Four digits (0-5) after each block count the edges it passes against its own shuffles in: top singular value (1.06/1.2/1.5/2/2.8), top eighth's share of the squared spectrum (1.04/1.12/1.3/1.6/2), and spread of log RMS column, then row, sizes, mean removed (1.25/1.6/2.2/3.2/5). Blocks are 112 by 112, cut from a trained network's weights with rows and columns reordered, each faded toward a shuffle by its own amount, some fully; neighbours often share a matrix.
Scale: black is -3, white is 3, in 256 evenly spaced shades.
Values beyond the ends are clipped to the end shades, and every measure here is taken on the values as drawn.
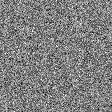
0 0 0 0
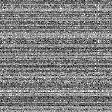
5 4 2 3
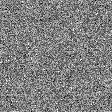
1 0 0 0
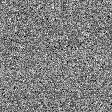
1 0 0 0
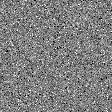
0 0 0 0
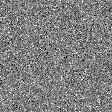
0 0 0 0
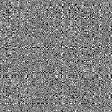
4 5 3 3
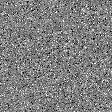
1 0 0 0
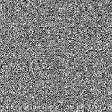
3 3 2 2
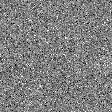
1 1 0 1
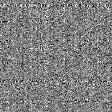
3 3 1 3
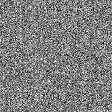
2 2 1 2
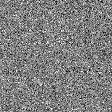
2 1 0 1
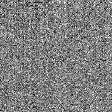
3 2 0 2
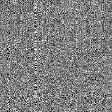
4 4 3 2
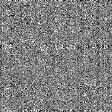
3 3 1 3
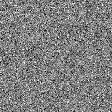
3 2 0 0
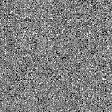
3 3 2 2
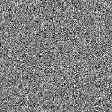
3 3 2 1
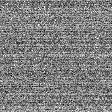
4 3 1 0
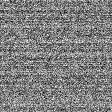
3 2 0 0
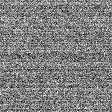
3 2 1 1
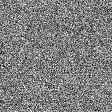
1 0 0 0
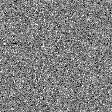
2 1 1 0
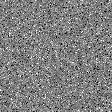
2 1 0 0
